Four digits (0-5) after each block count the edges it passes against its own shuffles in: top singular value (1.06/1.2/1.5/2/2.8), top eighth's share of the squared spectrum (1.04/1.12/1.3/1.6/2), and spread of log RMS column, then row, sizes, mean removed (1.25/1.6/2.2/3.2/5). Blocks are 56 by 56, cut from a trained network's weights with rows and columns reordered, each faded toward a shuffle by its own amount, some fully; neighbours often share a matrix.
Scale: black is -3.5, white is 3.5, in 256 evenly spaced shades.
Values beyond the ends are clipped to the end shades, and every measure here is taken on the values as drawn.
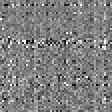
3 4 1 3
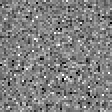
0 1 0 0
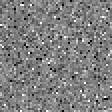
0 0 0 0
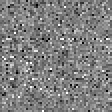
1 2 0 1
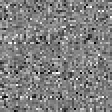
2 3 1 3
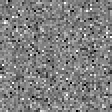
1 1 0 0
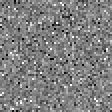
0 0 0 0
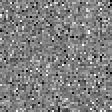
1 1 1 0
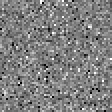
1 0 0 0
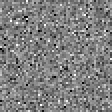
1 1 0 0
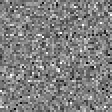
1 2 0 1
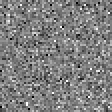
0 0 0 0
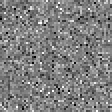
0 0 0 0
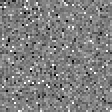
0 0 0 0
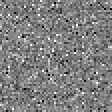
0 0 0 0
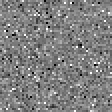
0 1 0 0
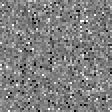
0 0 0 0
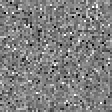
0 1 0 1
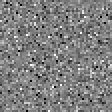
0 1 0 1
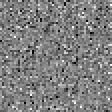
1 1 0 0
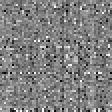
2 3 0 3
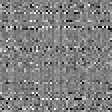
3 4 2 4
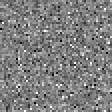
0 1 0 0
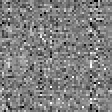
3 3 3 0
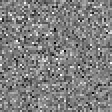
3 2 0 0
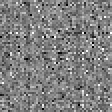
2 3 1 2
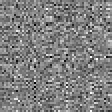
4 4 2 2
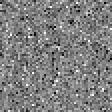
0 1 0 0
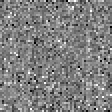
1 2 0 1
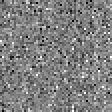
1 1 0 1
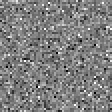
0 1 0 0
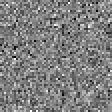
3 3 1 1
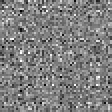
4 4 2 2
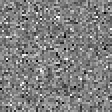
2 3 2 1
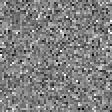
2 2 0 0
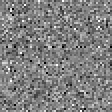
2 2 1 1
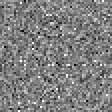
2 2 0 1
